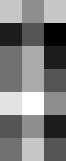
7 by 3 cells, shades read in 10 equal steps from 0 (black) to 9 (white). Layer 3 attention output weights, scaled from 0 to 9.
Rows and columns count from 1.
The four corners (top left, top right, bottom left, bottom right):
7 7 4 3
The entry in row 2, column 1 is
1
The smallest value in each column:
1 3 0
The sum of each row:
19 4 11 13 22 9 14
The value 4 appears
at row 3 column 1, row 4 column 1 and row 7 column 1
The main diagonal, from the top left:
7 3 1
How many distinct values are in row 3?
3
